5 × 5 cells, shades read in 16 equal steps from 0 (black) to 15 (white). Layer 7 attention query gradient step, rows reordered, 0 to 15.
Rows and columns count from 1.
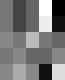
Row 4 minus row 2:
0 4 0 -8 7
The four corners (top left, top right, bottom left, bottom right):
7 0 8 13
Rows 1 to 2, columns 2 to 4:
4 6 15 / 4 6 14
